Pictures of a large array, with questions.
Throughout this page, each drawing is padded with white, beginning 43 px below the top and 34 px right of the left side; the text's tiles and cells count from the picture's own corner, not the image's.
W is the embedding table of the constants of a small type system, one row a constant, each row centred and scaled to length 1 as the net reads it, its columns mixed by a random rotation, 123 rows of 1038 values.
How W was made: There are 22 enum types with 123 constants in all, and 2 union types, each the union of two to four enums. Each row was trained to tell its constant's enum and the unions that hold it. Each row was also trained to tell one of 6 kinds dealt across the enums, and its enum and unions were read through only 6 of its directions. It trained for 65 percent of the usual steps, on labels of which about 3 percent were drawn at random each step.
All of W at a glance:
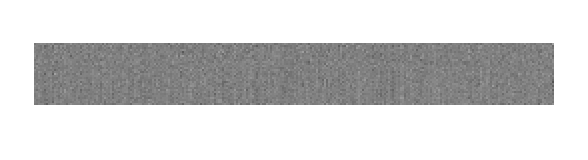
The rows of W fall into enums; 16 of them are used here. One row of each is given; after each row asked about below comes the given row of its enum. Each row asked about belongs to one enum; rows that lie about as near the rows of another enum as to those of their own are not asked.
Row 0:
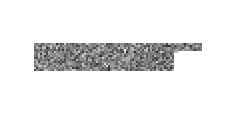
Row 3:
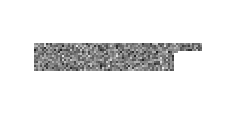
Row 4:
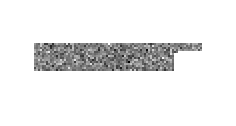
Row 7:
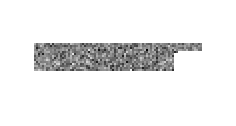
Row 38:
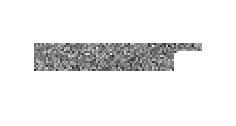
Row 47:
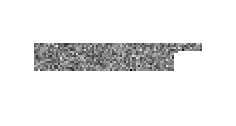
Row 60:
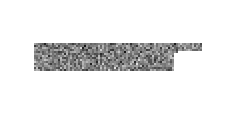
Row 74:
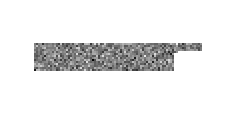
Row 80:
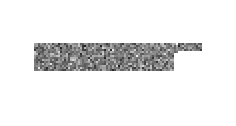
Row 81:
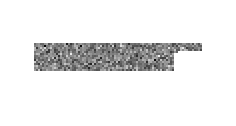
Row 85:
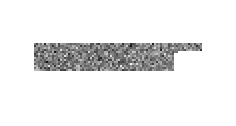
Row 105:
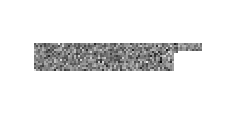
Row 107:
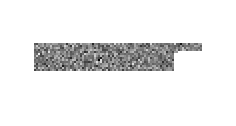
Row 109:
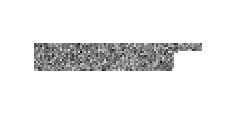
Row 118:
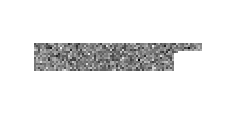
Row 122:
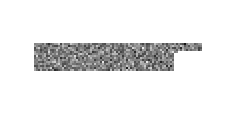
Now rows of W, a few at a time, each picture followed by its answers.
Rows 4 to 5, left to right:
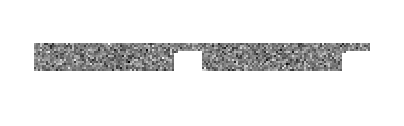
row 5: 60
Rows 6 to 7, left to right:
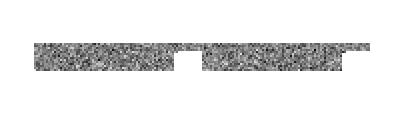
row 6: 105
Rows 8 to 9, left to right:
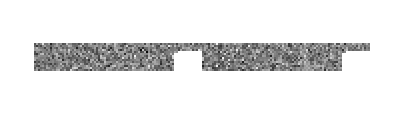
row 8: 109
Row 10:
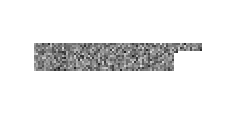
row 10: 7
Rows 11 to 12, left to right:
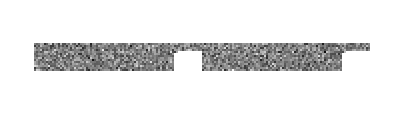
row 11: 85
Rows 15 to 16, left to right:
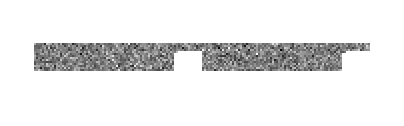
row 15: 85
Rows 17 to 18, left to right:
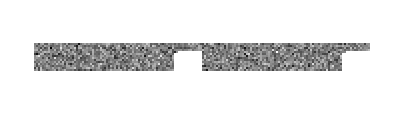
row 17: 109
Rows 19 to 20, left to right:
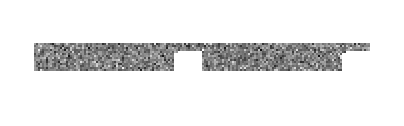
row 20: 105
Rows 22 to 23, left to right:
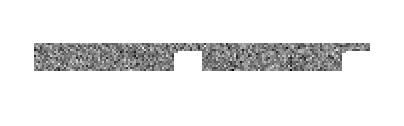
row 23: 80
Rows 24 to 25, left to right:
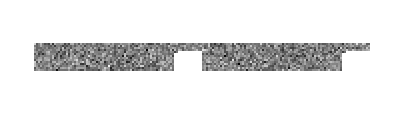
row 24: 7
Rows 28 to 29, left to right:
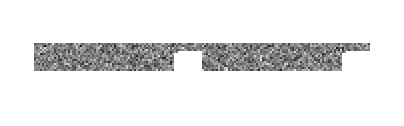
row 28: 81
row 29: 105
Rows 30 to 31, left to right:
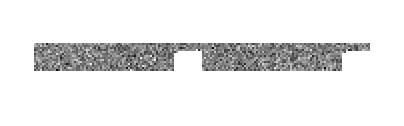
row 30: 3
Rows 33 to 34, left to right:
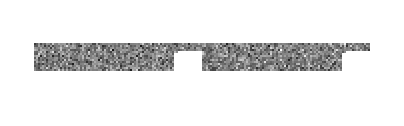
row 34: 80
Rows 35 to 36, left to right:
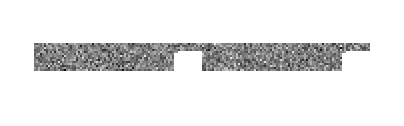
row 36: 38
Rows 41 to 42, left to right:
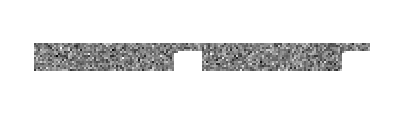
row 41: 118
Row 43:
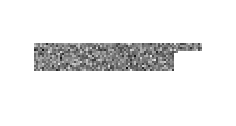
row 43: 3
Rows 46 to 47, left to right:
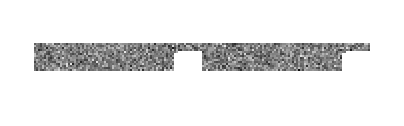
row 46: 38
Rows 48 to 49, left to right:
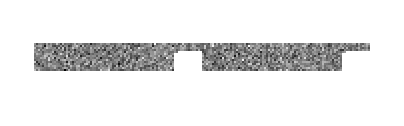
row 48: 7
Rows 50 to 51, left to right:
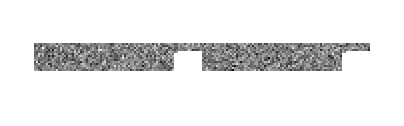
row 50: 109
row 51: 80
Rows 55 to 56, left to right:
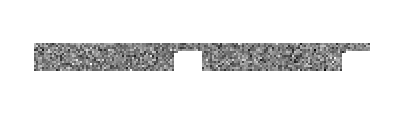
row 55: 3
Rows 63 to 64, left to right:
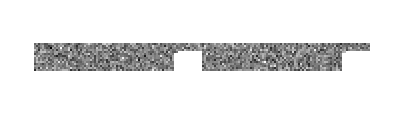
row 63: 118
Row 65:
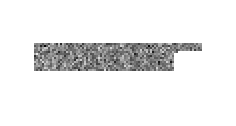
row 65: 81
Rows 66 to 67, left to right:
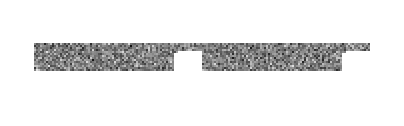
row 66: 85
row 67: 60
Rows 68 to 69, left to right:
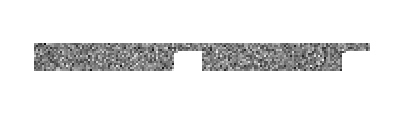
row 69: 3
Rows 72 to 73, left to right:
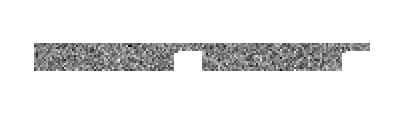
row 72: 47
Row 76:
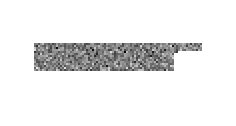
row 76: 60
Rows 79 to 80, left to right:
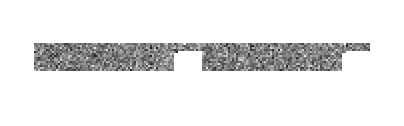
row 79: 105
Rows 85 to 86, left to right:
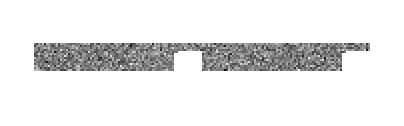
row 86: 3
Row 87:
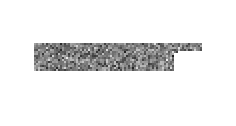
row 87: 7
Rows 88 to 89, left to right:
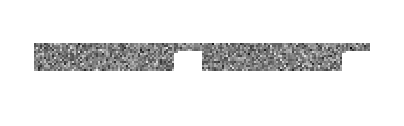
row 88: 109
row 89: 85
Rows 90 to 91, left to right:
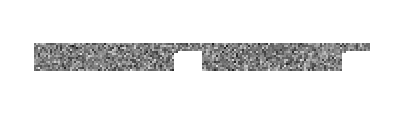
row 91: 60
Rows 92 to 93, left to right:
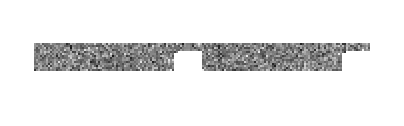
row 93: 105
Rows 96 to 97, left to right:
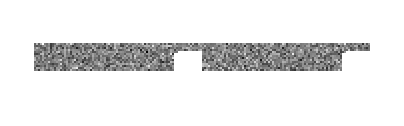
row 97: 74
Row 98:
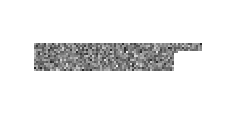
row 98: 60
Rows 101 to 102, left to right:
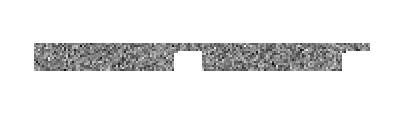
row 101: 7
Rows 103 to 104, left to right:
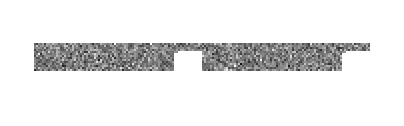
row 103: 107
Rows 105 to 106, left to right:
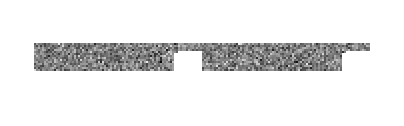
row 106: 80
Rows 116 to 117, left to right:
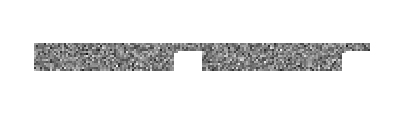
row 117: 80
